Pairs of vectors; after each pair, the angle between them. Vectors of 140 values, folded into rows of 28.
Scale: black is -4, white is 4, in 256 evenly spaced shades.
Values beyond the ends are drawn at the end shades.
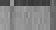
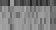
nearly parallel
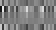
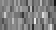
orthogonal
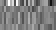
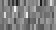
partly opposed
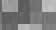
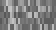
orthogonal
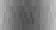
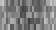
partly aligned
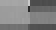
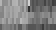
nearly parallel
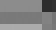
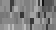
partly aligned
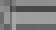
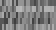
partly opposed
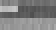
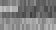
nearly parallel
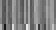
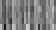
nearly parallel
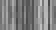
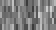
partly aligned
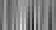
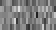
orthogonal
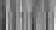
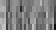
nearly opposite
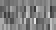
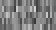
partly opposed
